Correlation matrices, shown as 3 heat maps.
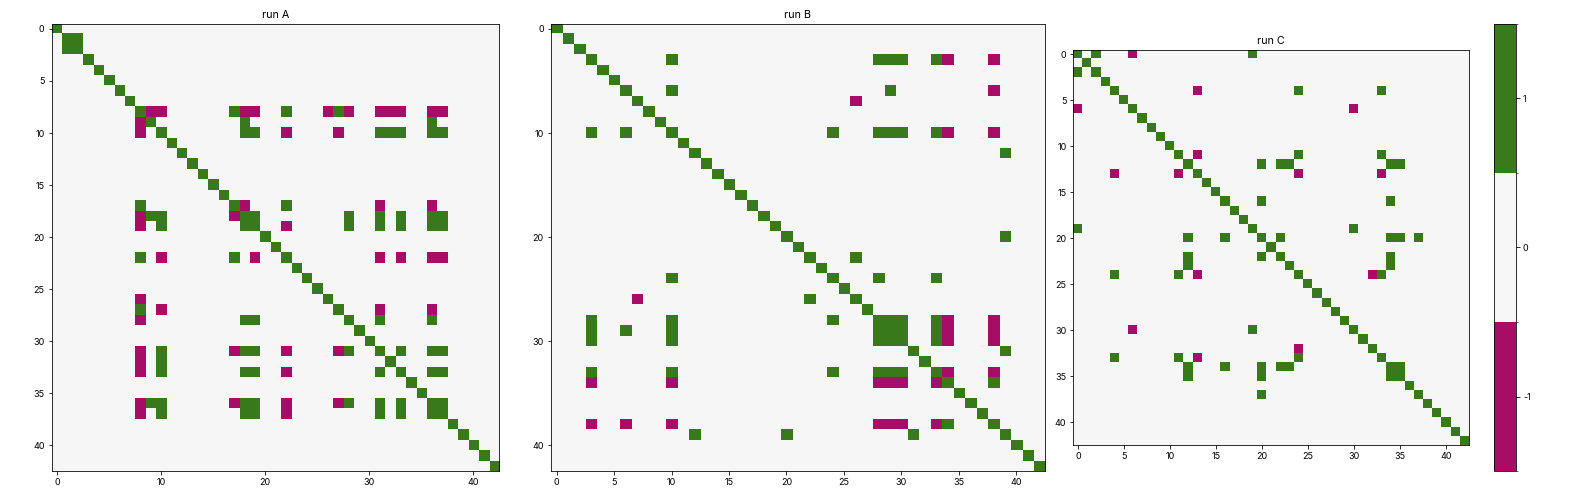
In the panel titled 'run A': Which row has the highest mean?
18
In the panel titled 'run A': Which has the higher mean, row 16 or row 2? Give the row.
2
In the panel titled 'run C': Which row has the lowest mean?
13
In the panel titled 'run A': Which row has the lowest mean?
8
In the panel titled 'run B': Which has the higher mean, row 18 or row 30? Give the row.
30
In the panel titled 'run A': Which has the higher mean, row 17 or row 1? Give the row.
1
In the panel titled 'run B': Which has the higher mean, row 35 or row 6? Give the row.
6
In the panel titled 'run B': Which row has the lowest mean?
38
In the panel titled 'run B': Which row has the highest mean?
10
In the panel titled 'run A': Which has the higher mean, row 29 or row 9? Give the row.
9
